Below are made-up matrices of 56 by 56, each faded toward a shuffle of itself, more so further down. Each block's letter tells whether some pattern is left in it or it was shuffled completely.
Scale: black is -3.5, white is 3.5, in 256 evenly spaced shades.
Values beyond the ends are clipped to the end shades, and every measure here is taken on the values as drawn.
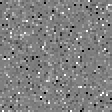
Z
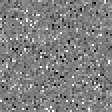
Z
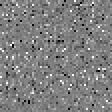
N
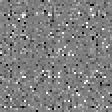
N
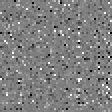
N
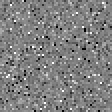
Z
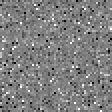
Z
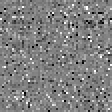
N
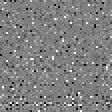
N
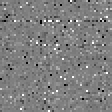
N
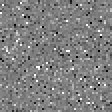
Z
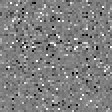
N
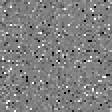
N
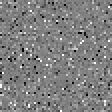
N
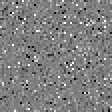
N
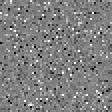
Z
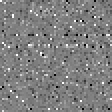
N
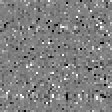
N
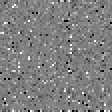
N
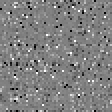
N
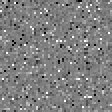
Z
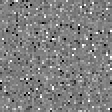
Z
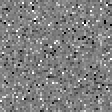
Z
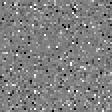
N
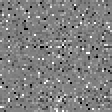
N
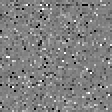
N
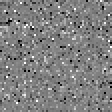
N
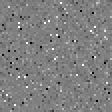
Z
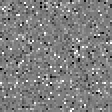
Z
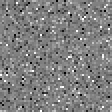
Z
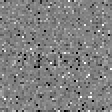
N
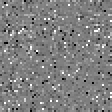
N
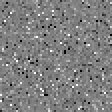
Z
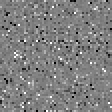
N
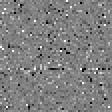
N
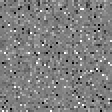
N
